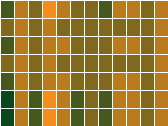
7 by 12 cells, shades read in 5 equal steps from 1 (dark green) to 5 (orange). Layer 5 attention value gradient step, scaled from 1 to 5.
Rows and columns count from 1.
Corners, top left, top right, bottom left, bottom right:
2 4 1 4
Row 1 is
2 4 3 5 4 3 3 2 4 4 3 4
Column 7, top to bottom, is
3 3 3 3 3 3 3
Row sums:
41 39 41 39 41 38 38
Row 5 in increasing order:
2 3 3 3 3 3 4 4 4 4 4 4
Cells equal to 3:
36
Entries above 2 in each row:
10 12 11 12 11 8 8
